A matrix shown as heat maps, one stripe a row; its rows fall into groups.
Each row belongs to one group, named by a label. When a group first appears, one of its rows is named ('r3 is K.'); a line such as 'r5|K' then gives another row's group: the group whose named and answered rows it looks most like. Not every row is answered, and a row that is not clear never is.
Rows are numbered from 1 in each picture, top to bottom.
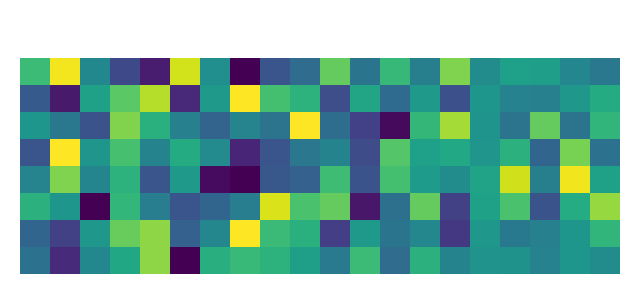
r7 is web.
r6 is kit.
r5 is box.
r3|kit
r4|box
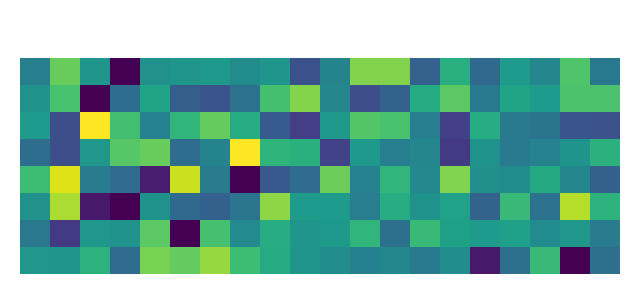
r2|kit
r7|web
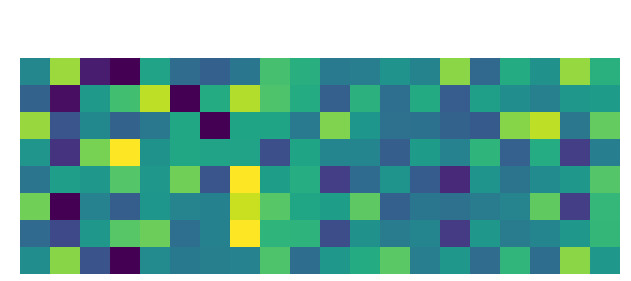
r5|web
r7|web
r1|kit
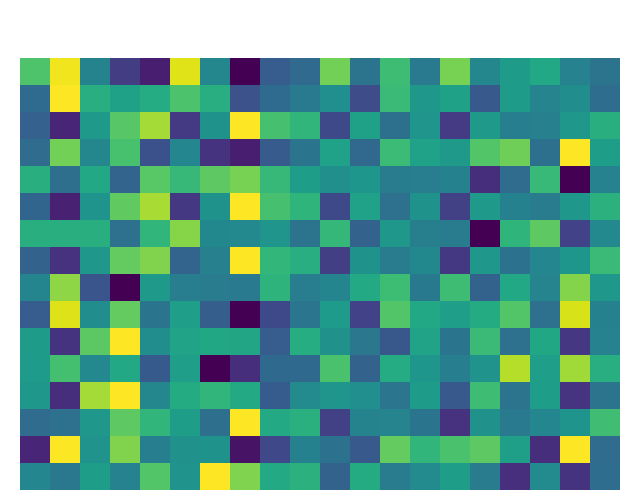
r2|box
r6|web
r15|box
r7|box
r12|box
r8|web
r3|web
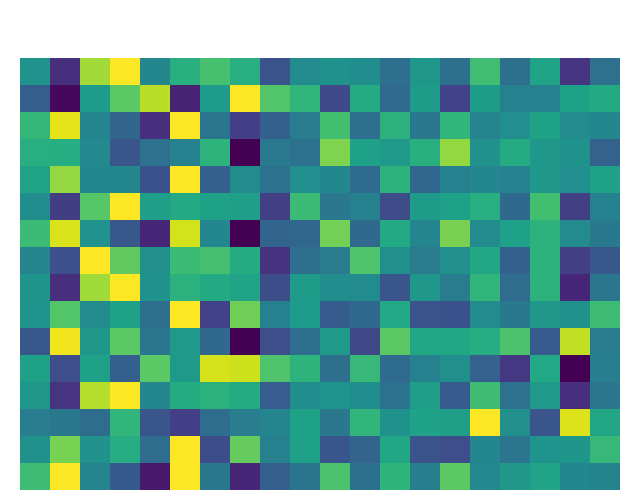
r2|web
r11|box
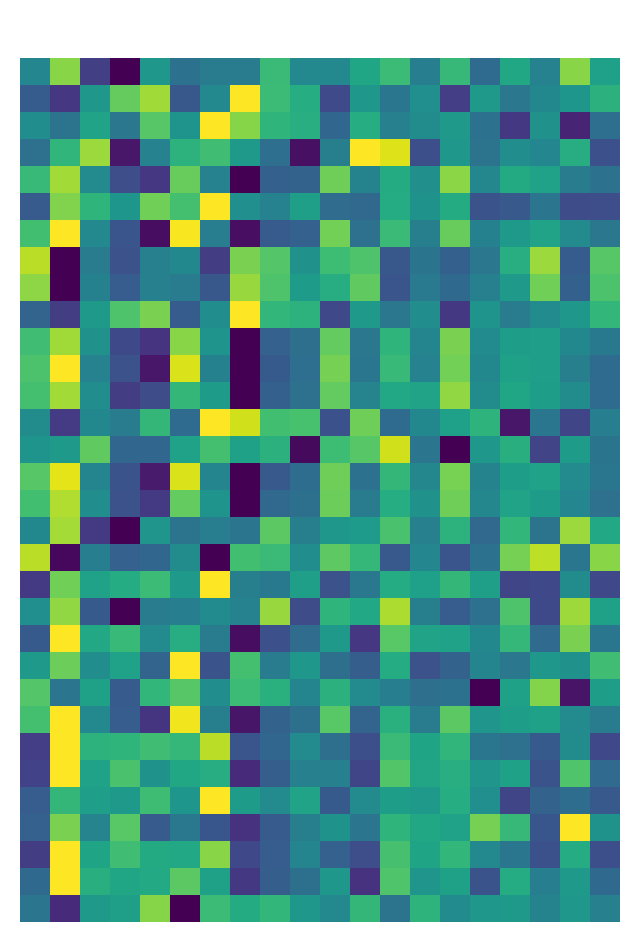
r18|kit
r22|box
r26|box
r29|box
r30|box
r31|box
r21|kit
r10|web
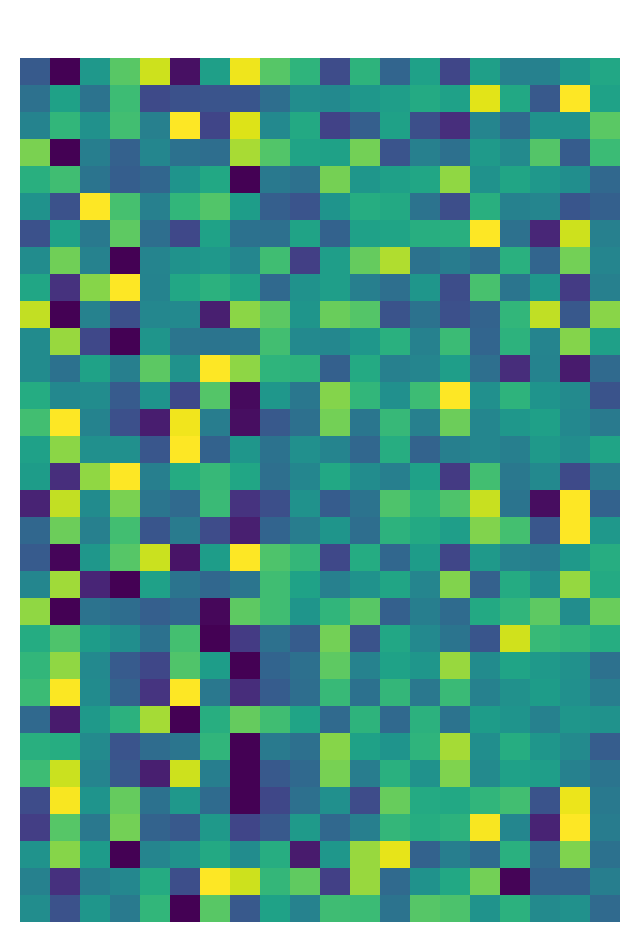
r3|web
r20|kit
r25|web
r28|box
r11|kit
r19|web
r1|web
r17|box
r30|kit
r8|kit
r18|box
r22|box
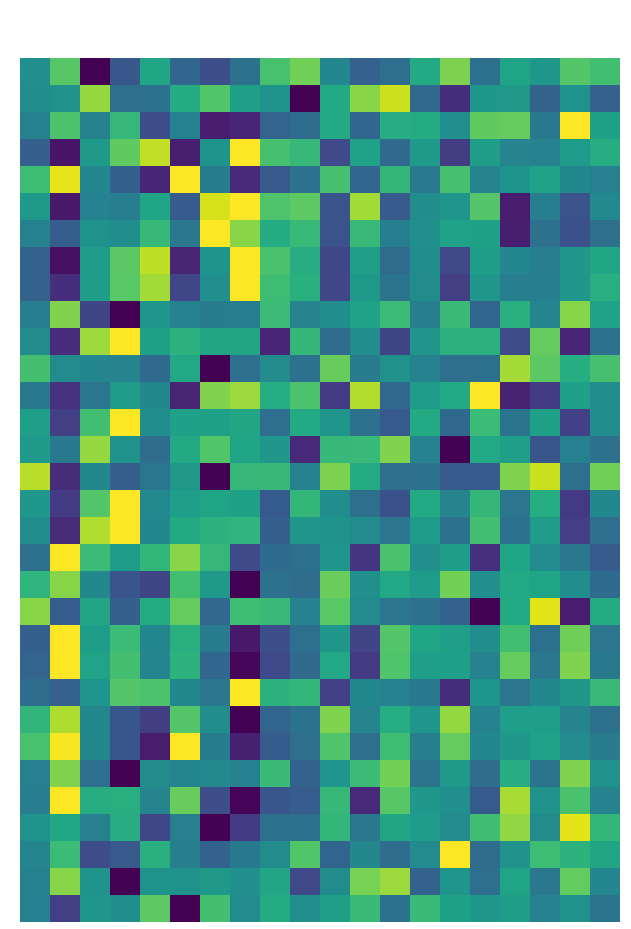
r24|web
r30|kit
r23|box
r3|box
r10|kit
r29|box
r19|box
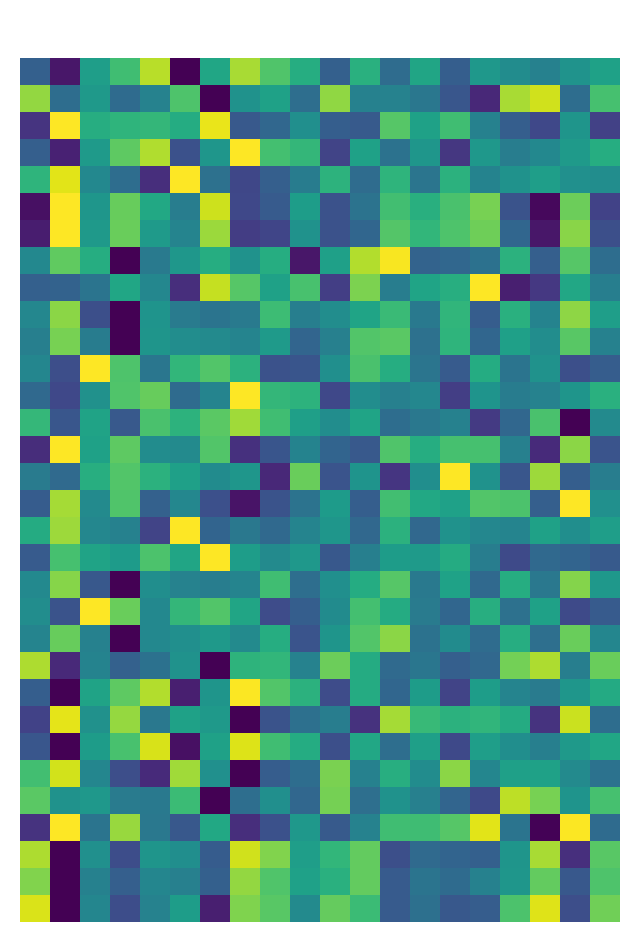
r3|box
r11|kit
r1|web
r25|box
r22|kit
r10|kit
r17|box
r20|kit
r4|web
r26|web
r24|web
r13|web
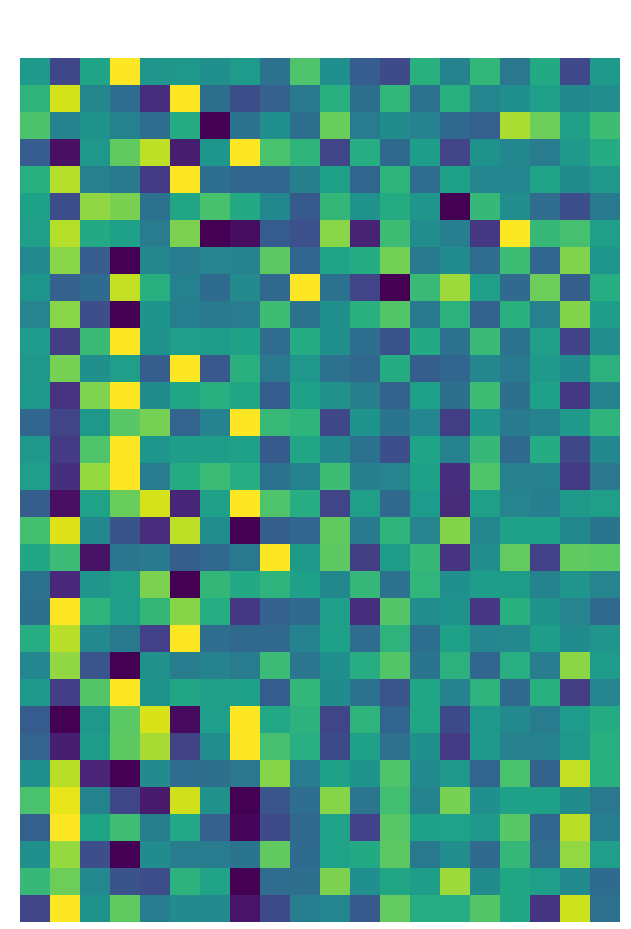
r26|web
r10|kit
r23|kit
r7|box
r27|kit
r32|box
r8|kit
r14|web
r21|box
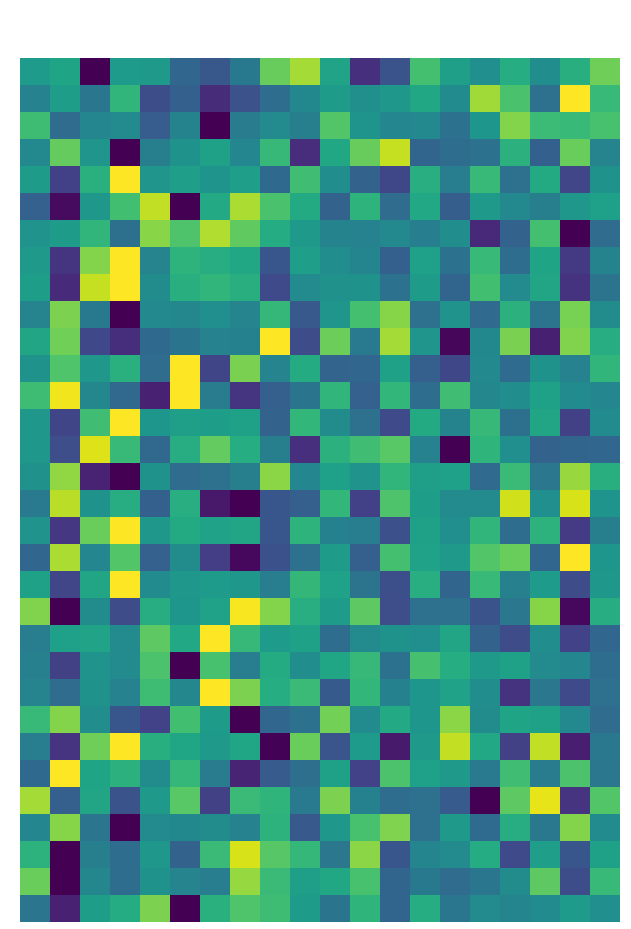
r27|box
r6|web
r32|web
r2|box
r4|kit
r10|kit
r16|kit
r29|kit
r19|box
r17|box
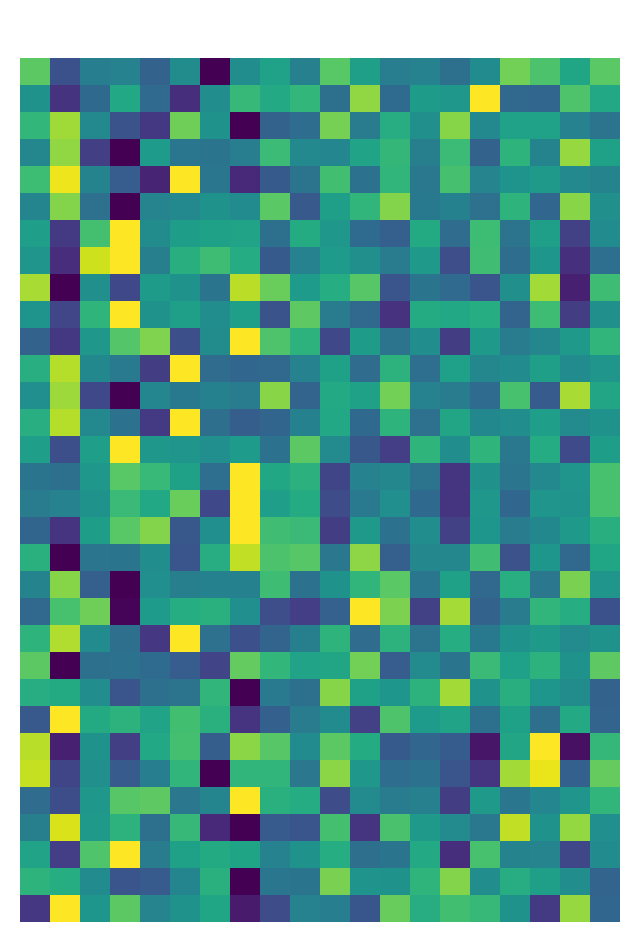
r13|kit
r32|box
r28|web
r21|kit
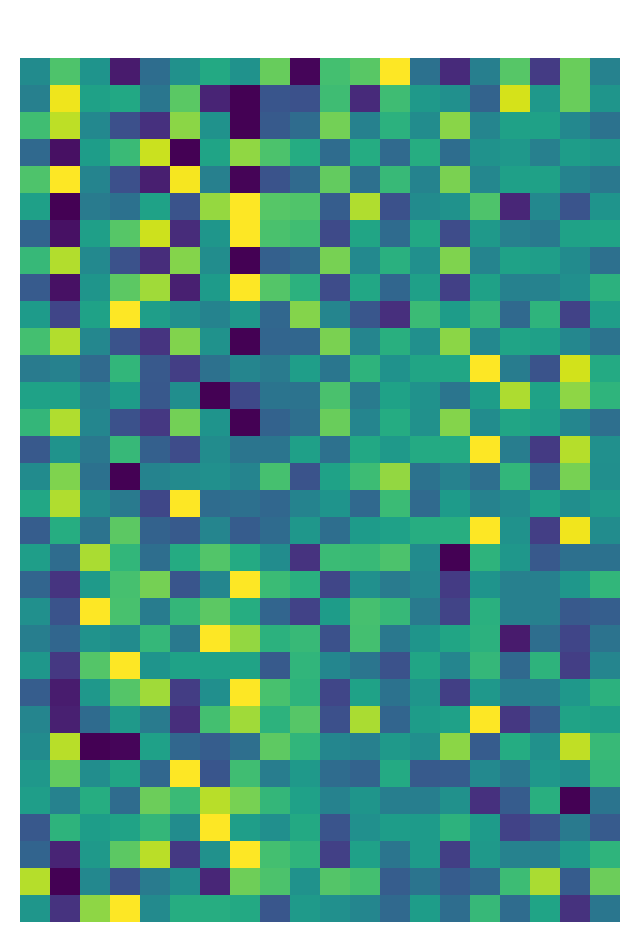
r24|web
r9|web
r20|web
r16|kit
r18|box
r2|box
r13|box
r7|web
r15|box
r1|kit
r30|web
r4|web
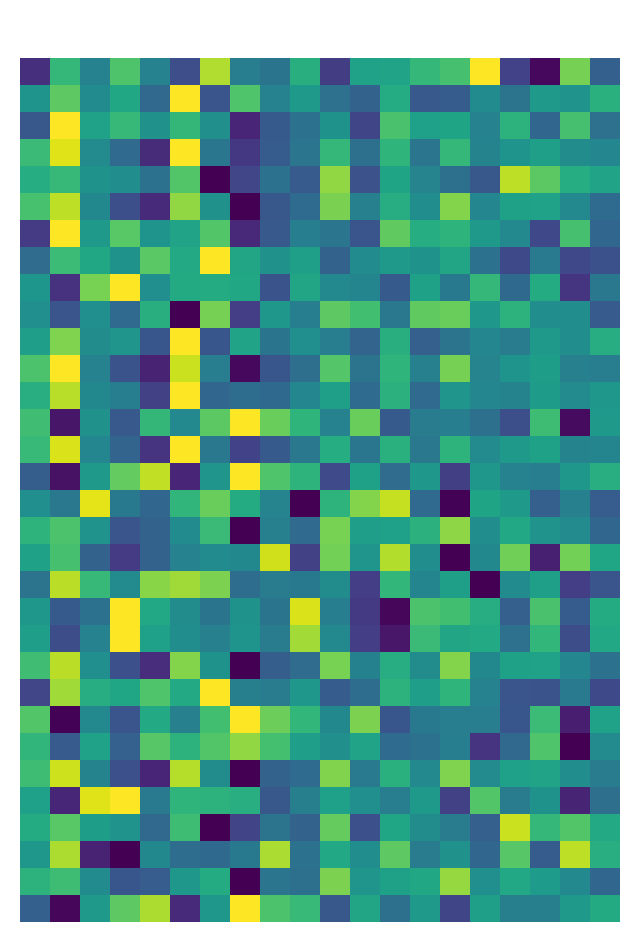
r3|box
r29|box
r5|box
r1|box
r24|box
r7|box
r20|box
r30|kit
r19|kit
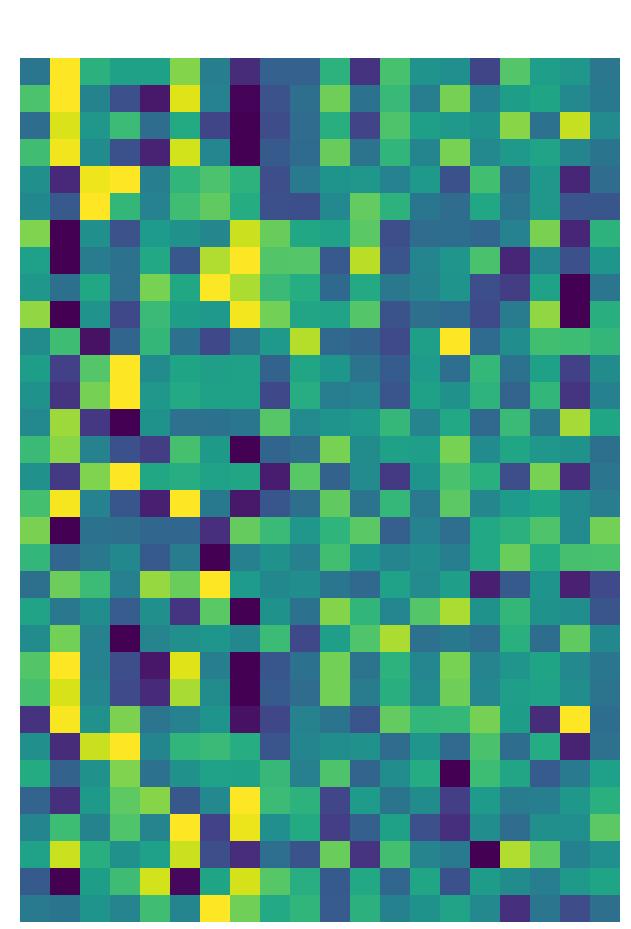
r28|web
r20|box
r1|box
